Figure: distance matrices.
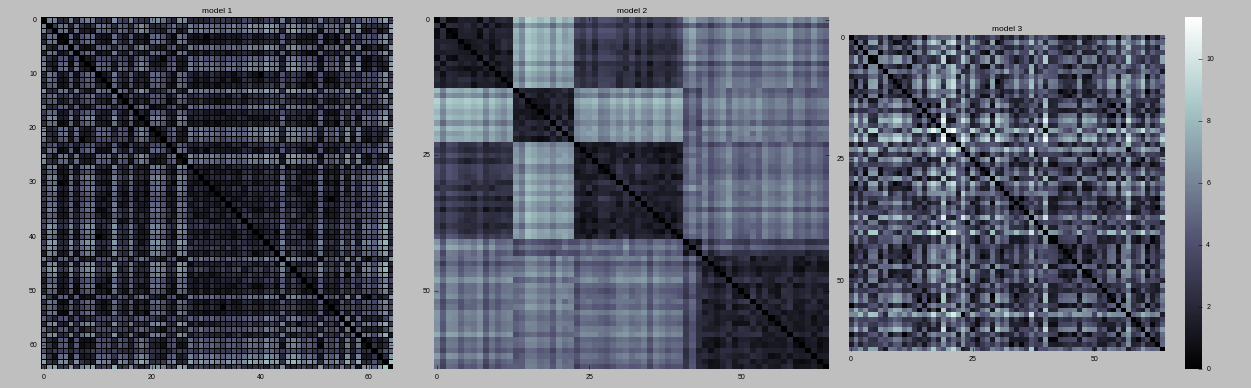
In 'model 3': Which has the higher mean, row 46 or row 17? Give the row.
17
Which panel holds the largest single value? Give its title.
model 3
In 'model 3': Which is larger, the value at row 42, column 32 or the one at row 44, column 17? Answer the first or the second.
the second
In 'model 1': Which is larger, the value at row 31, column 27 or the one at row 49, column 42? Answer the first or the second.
the second
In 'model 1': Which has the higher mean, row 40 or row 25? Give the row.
25
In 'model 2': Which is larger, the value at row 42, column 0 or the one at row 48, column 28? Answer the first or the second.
the first
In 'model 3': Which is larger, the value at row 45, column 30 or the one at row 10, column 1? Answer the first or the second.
the first
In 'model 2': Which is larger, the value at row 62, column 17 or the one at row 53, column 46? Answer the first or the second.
the first
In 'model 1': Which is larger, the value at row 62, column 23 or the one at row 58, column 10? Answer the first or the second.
the first
